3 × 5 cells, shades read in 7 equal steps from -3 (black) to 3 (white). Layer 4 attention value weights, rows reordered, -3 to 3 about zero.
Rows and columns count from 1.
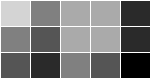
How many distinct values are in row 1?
4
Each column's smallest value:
-1 -2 0 -1 -3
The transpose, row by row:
2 0 -1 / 0 -1 -2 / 1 1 0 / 1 1 -1 / -2 -2 -3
